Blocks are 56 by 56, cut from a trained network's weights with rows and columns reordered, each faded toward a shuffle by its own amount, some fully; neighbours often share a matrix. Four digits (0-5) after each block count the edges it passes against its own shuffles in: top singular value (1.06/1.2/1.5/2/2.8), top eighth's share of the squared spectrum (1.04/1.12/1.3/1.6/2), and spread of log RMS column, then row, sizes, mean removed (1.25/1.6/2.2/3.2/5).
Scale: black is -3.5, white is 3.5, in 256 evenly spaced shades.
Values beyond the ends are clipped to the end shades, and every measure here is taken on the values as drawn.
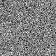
2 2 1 0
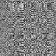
4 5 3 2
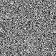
0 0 0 0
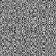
4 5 3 2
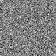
2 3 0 0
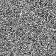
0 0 0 0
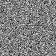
1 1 0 0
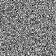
3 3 1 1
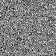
0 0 0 0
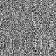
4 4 2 1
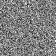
0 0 0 0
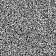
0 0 0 0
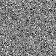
2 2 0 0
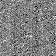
1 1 0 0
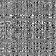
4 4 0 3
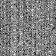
3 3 0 2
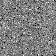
0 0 0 0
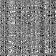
4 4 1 3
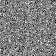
0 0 0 0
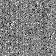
2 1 0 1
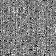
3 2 0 1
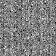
2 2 0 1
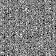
2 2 0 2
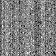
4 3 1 3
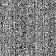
3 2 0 2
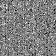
2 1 0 0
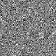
2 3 2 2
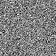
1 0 0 0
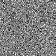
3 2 1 0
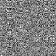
4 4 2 1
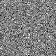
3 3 1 0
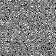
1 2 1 0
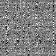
2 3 3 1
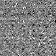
2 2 2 0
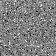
0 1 0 0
